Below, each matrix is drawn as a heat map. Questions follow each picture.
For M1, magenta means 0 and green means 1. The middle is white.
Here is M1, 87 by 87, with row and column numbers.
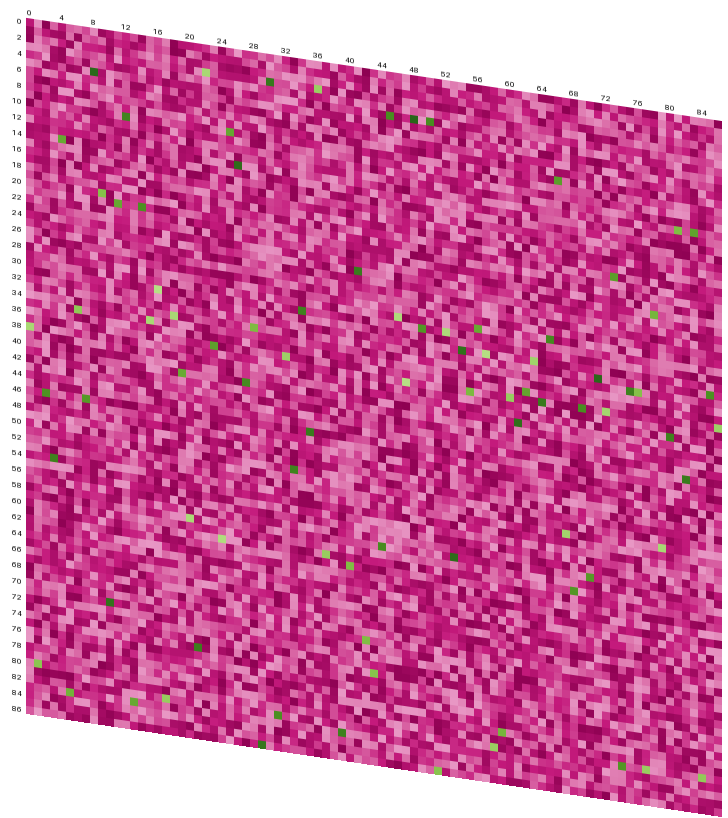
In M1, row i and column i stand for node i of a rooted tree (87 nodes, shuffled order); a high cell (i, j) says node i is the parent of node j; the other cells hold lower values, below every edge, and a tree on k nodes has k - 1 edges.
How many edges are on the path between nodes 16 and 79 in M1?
14
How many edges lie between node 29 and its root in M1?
2
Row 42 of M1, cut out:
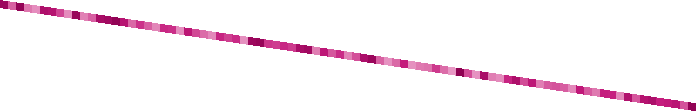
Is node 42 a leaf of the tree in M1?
yes
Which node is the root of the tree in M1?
38
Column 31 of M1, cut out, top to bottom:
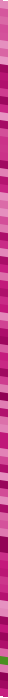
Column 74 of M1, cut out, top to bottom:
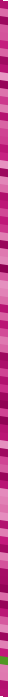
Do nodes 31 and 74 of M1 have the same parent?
yes
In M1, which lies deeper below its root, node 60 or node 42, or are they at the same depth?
node 42
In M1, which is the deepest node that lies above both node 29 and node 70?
86
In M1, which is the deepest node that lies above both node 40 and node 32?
37
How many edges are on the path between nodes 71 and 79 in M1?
15
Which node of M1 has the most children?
38
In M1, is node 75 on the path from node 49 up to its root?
yes
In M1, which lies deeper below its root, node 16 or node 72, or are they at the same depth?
node 16
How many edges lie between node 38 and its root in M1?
0
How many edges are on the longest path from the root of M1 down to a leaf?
29
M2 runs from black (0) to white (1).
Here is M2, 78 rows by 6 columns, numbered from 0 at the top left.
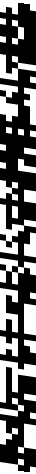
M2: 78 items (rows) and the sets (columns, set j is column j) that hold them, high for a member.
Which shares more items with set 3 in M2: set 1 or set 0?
set 0
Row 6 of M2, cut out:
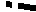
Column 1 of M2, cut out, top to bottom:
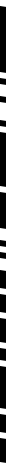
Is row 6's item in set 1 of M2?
no
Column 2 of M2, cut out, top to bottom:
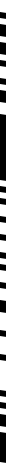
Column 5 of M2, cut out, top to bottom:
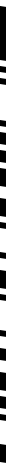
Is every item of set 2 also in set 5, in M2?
no
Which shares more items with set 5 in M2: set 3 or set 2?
set 2
